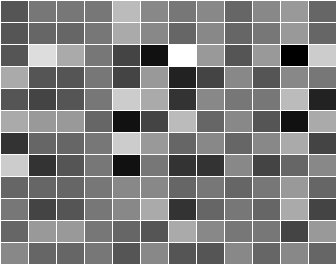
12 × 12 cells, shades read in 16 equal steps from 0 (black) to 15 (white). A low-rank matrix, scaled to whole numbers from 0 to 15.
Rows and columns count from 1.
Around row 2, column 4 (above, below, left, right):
7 7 6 10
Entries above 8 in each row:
2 2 6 2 3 5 3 1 1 2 4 0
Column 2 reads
7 6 13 5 4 9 6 3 6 4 9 6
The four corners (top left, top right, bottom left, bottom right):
5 6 8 6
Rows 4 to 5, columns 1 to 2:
10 5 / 5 4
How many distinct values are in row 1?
6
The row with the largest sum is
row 3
